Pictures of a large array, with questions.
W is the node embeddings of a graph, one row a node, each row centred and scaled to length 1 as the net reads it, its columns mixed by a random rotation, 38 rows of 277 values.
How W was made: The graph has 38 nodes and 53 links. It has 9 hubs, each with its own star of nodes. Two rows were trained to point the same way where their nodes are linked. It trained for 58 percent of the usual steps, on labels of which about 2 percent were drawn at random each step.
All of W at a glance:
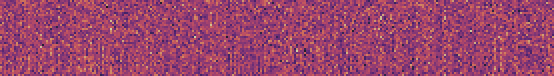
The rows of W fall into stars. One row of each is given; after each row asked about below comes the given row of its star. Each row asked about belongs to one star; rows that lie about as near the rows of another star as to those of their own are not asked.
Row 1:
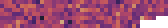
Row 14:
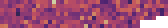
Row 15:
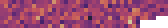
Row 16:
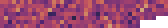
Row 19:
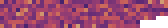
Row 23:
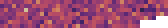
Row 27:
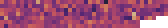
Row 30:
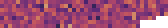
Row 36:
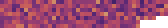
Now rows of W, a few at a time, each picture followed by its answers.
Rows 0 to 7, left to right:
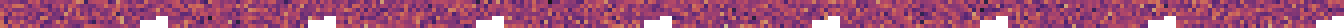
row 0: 14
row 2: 14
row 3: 16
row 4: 36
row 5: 23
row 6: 36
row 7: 19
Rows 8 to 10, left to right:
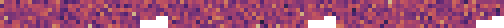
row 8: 16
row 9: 16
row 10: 14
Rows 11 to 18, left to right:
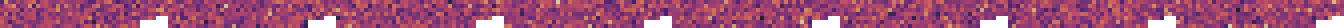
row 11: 1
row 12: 15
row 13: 36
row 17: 23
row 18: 16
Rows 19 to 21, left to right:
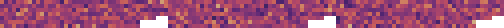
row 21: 36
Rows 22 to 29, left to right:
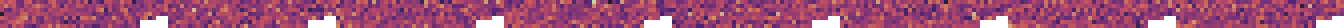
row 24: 27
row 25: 27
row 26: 19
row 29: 1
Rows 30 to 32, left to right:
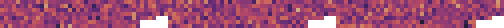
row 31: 27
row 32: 14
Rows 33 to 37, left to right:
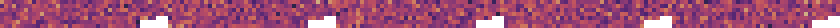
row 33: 15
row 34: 30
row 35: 30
